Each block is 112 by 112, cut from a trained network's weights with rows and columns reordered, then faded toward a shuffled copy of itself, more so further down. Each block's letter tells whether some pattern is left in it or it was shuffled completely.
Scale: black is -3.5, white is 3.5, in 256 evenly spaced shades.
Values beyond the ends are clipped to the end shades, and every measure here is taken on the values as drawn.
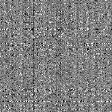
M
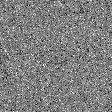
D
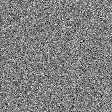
D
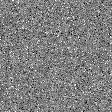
D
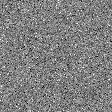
D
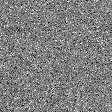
D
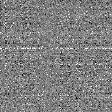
M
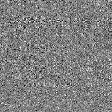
M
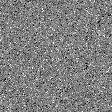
D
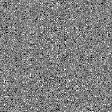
M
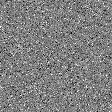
D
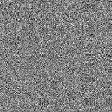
M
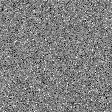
D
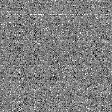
M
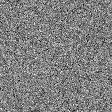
D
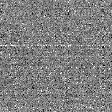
M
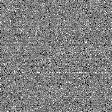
M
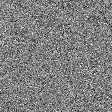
D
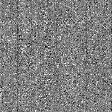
M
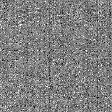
M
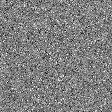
D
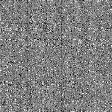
M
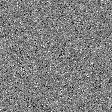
D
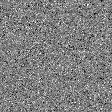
D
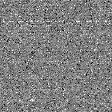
M
